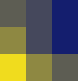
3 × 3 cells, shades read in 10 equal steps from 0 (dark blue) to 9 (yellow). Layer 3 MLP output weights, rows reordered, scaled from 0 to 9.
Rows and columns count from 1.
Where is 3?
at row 1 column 1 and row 3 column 3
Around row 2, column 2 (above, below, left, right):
2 5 5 0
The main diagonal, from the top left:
3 2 3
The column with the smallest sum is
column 3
